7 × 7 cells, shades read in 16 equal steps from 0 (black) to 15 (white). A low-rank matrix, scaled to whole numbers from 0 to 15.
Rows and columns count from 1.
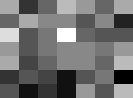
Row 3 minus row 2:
7 -5 -1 7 1 -3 3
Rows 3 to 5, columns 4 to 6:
15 6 5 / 8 8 7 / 8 8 6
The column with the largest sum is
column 1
